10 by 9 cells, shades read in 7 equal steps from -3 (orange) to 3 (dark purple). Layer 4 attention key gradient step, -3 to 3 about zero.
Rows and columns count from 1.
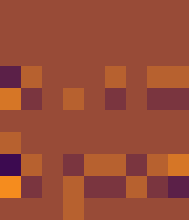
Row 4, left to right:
2 -1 0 0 0 -1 0 -1 -1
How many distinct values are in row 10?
2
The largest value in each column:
3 1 0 1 1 1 1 1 2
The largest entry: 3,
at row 8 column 1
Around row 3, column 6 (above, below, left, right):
0 -1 0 0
